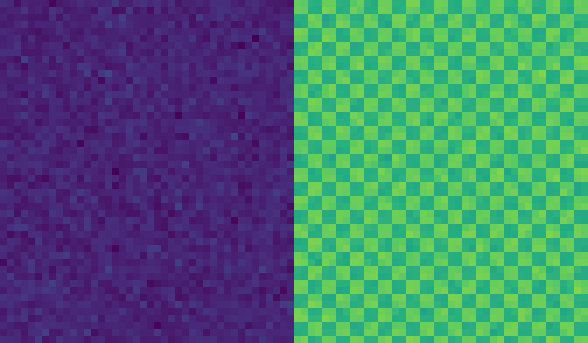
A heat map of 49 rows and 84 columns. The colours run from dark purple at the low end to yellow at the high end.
It is made of 1 by 2 panels. Panel 1,1: very low, fine-grained, faint in contrast. Panel 1,2: high, checkered.
